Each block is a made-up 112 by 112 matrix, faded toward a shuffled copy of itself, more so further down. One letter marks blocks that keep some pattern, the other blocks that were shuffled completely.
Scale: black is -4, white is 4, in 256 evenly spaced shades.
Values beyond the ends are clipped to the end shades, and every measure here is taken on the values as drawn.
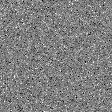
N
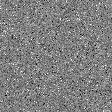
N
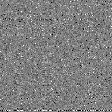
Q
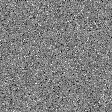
N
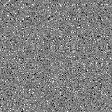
Q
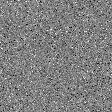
N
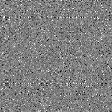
Q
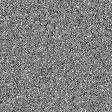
N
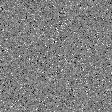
N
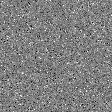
N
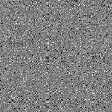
Q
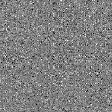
Q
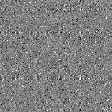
Q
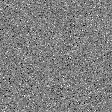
N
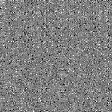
Q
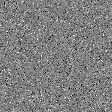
N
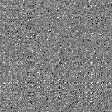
Q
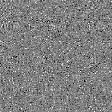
Q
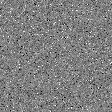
N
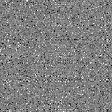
Q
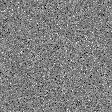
N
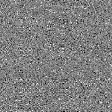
Q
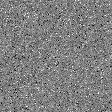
N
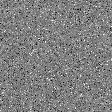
N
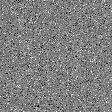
N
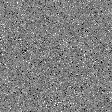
N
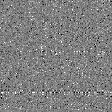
Q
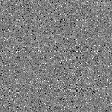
Q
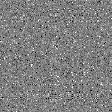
Q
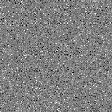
Q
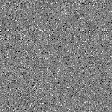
Q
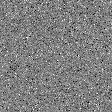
N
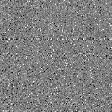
Q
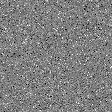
N
